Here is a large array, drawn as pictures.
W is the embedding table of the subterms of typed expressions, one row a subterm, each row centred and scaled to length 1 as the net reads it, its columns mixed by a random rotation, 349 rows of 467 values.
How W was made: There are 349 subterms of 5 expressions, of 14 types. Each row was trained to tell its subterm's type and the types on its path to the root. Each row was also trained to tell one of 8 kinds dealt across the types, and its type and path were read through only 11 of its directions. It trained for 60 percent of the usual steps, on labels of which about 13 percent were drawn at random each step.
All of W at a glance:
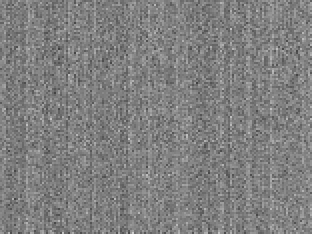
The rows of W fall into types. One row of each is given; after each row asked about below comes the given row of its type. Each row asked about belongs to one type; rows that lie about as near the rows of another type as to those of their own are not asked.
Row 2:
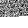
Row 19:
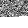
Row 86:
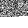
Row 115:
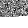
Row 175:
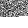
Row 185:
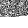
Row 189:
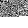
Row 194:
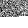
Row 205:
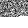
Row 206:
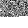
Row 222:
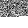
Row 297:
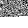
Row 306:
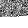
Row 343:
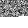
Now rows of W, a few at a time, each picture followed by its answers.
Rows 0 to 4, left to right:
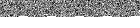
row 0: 175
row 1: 222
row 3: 86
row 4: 2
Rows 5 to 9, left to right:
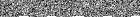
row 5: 194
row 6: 19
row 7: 86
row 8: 206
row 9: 343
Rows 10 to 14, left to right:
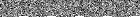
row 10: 297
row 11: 86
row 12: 222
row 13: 86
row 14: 306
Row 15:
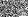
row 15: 175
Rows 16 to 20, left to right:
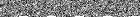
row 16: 297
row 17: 175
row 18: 175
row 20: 306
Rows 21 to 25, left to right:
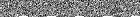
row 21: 222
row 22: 194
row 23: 205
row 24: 205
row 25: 343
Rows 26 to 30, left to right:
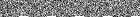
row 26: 205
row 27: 306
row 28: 86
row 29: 175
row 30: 175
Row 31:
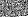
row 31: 306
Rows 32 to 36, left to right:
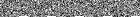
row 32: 343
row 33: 115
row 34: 86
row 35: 115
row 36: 175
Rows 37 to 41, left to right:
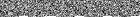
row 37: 194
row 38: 185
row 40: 343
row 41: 206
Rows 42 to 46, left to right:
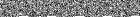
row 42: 185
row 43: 194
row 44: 306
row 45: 175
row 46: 194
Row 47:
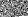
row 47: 206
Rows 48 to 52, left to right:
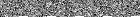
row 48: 115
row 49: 86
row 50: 86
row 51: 222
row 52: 206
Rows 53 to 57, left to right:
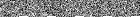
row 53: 19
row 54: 222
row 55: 205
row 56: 185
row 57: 306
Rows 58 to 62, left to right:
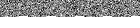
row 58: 185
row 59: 115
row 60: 115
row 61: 206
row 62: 343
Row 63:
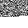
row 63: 194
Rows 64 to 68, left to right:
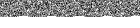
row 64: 2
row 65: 115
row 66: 2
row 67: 205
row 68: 175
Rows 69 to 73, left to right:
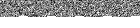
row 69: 343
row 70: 297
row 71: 297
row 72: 343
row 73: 343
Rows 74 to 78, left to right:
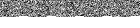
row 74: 19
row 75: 175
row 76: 86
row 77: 205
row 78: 206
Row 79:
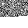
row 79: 194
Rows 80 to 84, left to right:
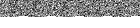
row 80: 306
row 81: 297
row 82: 19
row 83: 194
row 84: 19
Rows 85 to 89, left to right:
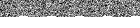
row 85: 343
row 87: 19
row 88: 189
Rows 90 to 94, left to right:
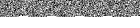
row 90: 115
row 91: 19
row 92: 19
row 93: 2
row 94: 19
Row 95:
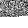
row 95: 2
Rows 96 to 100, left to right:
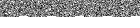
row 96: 343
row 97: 115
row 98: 343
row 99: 115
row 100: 297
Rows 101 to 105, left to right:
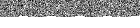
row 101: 189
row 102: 86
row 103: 19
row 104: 297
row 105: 185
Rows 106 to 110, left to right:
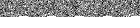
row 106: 297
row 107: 222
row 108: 189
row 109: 206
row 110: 222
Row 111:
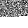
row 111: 297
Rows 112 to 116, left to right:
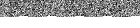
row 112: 86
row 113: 86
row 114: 306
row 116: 205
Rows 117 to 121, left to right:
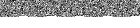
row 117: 19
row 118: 185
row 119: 306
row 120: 86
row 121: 115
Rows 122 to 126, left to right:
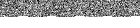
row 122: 86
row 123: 2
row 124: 205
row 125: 206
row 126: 306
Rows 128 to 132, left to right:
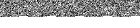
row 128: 297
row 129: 2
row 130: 2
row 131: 194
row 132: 19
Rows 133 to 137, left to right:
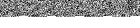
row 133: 194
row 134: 19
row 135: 206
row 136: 2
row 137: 115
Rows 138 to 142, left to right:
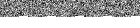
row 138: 194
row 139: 86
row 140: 2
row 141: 2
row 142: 115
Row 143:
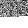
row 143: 297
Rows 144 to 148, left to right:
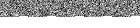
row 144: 222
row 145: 194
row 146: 222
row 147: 194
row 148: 205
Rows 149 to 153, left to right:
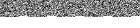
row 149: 343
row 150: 189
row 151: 222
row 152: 206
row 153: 222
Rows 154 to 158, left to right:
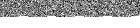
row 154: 86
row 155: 189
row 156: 205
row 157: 115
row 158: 185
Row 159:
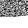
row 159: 2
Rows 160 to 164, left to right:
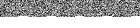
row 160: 194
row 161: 86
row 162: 19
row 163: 306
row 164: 222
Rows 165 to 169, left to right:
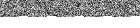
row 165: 2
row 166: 297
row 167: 189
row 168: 2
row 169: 115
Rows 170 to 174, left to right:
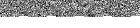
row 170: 19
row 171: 205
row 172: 2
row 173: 19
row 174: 205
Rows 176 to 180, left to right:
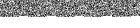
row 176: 115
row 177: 194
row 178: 189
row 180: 189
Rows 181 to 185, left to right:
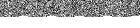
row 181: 175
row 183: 175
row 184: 189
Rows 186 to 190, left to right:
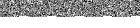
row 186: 189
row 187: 115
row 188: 222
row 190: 297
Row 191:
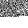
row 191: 194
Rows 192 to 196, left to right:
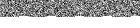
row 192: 86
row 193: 175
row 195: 2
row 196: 343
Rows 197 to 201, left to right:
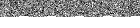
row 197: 86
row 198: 306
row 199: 19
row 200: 205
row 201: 206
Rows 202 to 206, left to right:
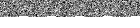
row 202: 189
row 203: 19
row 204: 297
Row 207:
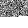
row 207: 189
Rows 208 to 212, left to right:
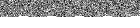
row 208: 189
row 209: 86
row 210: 222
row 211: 222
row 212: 222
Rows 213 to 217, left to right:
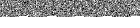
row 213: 306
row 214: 185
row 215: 206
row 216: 115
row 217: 194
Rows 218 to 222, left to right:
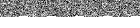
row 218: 115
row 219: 185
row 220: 194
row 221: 86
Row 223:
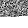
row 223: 2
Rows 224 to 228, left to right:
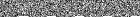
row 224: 194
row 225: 206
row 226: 343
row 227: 306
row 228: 205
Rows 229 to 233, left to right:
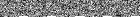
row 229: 297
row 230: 86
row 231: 115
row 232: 175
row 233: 19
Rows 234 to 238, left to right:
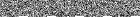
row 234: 206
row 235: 297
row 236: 194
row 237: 205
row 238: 189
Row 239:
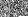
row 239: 115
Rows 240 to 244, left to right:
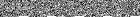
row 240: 194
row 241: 222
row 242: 206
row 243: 222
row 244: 115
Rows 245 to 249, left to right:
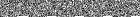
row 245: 185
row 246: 2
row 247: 206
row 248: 343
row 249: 175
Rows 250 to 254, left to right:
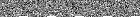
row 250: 222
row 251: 343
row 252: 222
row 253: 185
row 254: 306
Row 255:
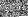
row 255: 2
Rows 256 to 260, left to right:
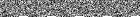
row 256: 205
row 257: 297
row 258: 222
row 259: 175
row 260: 343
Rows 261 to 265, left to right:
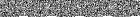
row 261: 194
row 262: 306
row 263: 306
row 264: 189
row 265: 206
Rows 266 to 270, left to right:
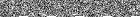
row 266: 194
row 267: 222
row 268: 222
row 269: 19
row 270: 115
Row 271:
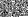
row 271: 194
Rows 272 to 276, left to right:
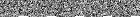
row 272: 343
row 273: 19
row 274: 205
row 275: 185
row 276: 189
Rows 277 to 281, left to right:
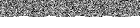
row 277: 86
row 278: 175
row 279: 86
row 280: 175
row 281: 19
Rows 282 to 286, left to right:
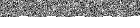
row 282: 205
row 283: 189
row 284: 2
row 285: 206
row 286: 185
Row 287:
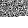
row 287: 189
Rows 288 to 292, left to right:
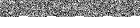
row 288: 175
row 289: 297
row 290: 194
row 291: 206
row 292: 175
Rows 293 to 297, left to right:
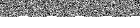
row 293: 343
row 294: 194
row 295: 222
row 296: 206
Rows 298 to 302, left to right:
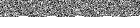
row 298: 205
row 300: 175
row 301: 222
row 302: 185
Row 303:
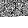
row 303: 86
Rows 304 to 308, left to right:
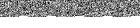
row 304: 205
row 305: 205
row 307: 205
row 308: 222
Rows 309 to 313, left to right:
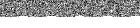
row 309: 306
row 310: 86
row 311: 222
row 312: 19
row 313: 19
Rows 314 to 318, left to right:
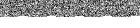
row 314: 185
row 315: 175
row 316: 297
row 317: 343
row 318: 194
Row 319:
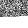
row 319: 2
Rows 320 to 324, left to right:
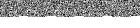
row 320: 297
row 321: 2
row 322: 206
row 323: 205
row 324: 2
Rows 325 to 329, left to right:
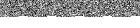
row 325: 185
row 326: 194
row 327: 222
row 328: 343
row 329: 205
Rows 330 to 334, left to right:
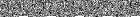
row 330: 115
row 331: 86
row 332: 205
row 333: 115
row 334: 206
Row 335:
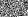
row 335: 2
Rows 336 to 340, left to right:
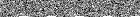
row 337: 175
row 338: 297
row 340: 19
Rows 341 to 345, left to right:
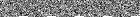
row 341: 2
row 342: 222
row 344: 205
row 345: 222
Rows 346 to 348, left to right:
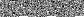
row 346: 306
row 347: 185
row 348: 205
